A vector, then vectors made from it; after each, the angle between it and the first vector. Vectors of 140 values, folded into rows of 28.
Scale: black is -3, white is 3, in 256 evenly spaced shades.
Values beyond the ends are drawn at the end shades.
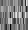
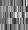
nearly parallel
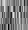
orthogonal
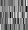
nearly parallel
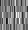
partly aligned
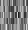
partly opposed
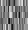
partly opposed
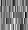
partly opposed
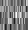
nearly parallel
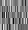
orthogonal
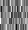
partly opposed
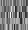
partly opposed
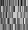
partly aligned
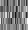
partly opposed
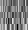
partly opposed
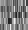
nearly opposite
